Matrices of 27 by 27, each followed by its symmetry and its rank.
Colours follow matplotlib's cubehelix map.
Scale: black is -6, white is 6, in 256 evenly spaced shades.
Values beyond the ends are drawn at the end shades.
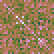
symmetric, rank five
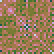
symmetric, rank five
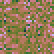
neither, rank five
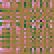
neither, rank two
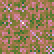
symmetric, rank five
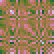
symmetric, rank three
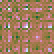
symmetric, rank three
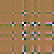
symmetric, rank one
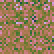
neither, rank five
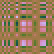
symmetric, rank one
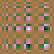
symmetric, rank one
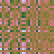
neither, rank two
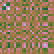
symmetric, rank three
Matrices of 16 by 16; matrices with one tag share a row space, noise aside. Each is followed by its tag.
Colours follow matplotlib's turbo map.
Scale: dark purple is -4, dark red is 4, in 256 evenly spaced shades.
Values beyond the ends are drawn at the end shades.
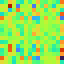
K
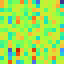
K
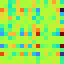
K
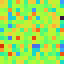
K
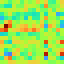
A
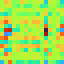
A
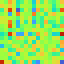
K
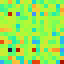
K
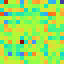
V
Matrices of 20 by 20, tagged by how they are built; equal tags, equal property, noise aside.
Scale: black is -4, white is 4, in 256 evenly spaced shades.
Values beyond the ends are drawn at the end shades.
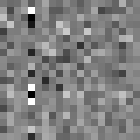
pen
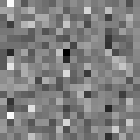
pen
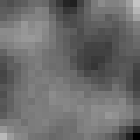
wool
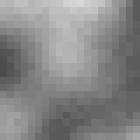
wool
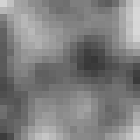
wool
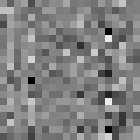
pen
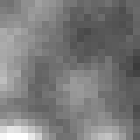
wool
